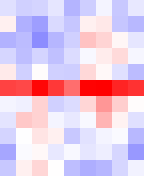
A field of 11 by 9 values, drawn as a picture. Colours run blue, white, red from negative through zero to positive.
No overall slope runs across the table. Row 6 differs from the rows beside it. The top left is the ninth with the lowest average. Streaks run across, left to right.
